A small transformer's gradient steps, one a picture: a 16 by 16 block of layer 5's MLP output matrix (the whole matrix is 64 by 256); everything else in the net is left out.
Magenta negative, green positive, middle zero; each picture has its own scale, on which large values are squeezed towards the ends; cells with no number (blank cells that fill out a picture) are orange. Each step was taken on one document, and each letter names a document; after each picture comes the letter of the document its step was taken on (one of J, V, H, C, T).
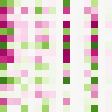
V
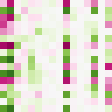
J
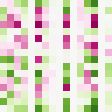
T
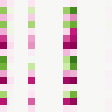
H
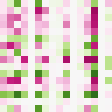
T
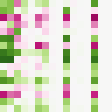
V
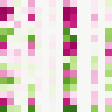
H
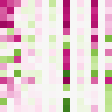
J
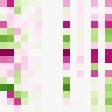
J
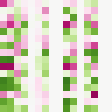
V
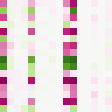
H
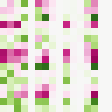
V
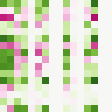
V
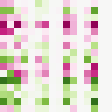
V
